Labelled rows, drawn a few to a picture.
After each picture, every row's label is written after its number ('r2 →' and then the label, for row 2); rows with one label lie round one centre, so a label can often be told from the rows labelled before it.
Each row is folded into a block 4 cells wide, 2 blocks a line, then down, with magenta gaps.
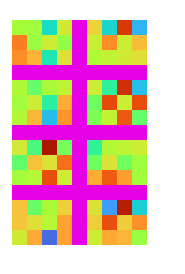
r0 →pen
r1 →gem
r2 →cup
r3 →gem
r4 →gem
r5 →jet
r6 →cup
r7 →gem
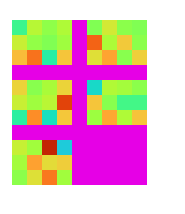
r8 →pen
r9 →pen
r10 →cup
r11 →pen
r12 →gem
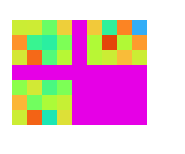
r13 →pen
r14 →gem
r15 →pen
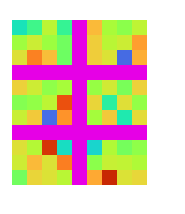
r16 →jet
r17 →cup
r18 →cup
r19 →pen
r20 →gem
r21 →jet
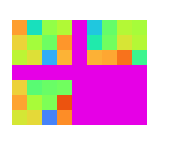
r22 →cup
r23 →jet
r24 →cup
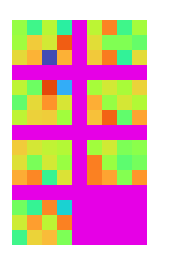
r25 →cup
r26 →pen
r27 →gem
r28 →pen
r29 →pen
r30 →pen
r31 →gem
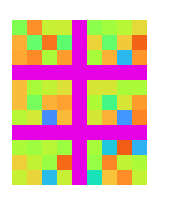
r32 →pen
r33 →cup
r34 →cup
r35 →cup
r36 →cup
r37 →gem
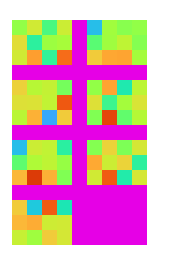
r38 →pen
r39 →jet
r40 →cup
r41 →pen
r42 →jet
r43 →pen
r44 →gem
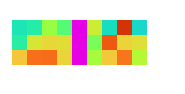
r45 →jet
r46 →gem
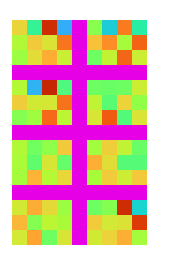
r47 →gem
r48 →gem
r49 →gem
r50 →pen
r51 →pen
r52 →pen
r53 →pen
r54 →gem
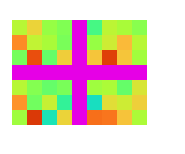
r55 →pen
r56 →jet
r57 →pen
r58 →jet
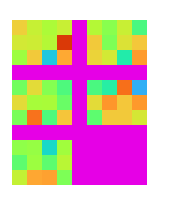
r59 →cup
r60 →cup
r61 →pen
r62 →gem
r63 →jet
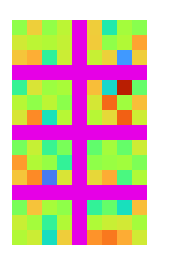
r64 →pen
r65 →cup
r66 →pen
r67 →gem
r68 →pen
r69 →pen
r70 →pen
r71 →jet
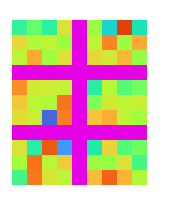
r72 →pen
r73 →gem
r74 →cup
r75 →jet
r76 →gem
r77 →jet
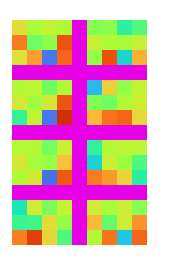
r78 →cup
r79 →pen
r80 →cup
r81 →jet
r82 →cup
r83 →jet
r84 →jet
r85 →cup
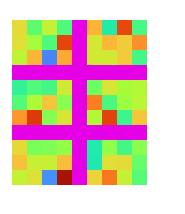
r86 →cup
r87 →gem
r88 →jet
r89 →pen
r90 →cup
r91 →jet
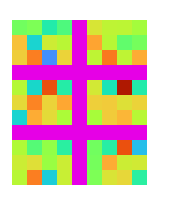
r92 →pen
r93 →pen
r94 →gem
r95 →gem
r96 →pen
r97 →gem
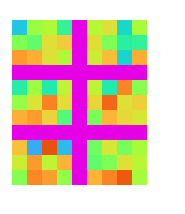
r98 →jet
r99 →pen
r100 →jet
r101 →gem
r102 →gem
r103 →jet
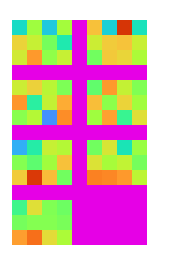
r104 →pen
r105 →gem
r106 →cup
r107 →pen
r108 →jet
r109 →jet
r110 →jet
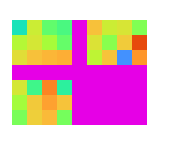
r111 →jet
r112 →cup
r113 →gem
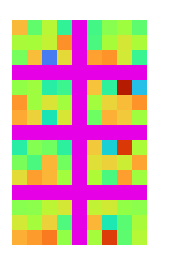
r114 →cup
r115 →jet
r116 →pen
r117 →gem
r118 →jet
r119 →gem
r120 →jet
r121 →pen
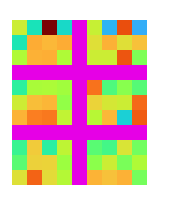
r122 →gem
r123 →gem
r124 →jet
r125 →cup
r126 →jet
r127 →jet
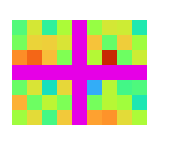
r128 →jet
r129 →pen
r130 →pen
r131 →jet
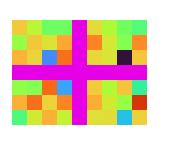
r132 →cup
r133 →cup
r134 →gem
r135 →cup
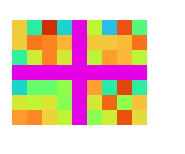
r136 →gem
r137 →gem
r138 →jet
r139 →gem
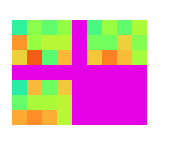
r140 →pen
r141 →jet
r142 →jet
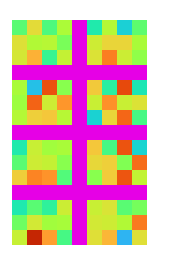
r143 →pen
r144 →jet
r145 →gem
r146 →gem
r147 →jet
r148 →gem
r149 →jet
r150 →cup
